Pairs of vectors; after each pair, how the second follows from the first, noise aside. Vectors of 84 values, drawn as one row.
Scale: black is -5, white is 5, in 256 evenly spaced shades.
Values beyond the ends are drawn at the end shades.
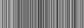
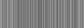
shrunk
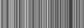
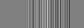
partly zeroed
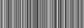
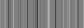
partly zeroed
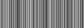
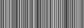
reversed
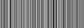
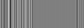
partly zeroed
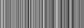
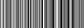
scaled up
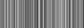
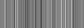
partly zeroed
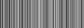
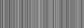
shrunk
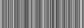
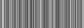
reversed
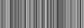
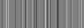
partly zeroed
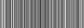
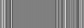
partly zeroed
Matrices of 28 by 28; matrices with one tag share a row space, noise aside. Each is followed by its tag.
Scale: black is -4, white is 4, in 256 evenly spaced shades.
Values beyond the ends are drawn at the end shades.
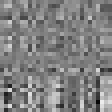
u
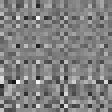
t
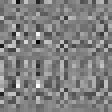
t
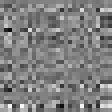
u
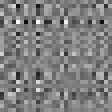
t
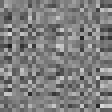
u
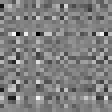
t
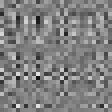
t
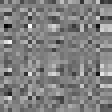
u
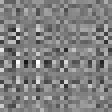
t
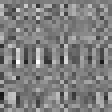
t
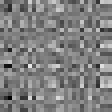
u
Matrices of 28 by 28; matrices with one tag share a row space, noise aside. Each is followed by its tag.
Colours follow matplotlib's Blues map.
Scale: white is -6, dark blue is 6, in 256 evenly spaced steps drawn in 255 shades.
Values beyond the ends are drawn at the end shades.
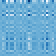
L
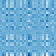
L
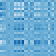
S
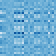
S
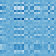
S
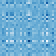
L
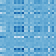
S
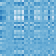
S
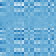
S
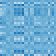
S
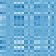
S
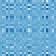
L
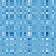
L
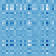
L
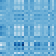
S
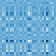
L
